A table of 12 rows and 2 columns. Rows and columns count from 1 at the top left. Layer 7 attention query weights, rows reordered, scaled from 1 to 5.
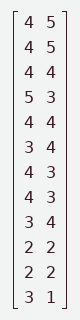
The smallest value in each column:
2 1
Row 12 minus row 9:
0 -3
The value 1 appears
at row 12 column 2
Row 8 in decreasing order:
4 3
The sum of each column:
42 40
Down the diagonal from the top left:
4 5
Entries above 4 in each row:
1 1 0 1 0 0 0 0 0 0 0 0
